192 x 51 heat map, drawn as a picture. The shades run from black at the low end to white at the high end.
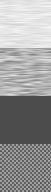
The table splits into 4 rows of 1 panel. Panel 1,1: very high, streaked across, faint in contrast. Panel 2,1: high, streaked across. Panel 3,1: low, flat. Panel 4,1: middling, checkered, strong in contrast.
